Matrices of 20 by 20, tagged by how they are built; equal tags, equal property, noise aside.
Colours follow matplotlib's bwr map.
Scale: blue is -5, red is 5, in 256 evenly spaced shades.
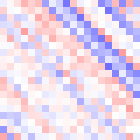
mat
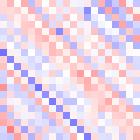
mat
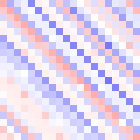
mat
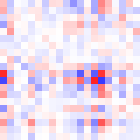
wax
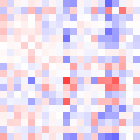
wax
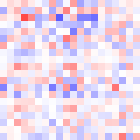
wax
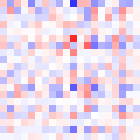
wax
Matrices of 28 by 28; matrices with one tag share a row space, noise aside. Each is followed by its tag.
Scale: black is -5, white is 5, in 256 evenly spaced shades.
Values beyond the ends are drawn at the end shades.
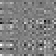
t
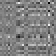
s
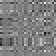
t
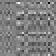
s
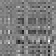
s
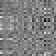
t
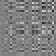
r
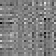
t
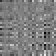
t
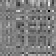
s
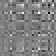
r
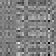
s
